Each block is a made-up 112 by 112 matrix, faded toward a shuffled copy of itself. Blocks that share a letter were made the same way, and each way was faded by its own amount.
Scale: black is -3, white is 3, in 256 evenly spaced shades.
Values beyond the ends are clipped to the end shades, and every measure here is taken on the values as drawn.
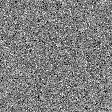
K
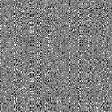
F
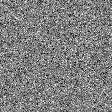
K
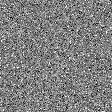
K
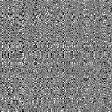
F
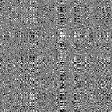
F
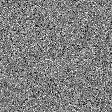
K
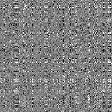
F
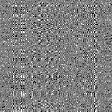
F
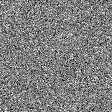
K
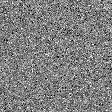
K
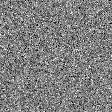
K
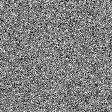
K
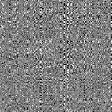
F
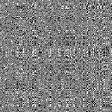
F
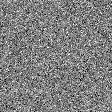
K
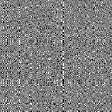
F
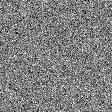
K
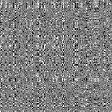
F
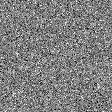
K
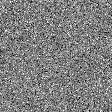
K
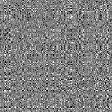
F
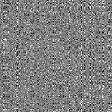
F
